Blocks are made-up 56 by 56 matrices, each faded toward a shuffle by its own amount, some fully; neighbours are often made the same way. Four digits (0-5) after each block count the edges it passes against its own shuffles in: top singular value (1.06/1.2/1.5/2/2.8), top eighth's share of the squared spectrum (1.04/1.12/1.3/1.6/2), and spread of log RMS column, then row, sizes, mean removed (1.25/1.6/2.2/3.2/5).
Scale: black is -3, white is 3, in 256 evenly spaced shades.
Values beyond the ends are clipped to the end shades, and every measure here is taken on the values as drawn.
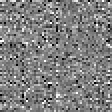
4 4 2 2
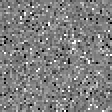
1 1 0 0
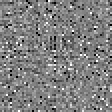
3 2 1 0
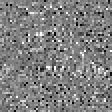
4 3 1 2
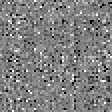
3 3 2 2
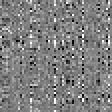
4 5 3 2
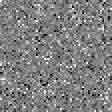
2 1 0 0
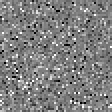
0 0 0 0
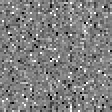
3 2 1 0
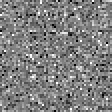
3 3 1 1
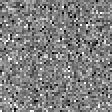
0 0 0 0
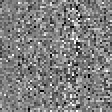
1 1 3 0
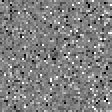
0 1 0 0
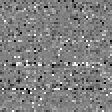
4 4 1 2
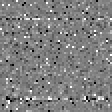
3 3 1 1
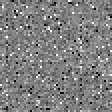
2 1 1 0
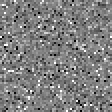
0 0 0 0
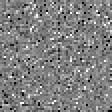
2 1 0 0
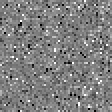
0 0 0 0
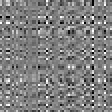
5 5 4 3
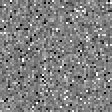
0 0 0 0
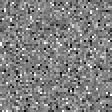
2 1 0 0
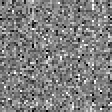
1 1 2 0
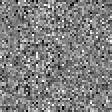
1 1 3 0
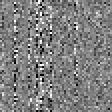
2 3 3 0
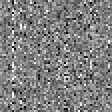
2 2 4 0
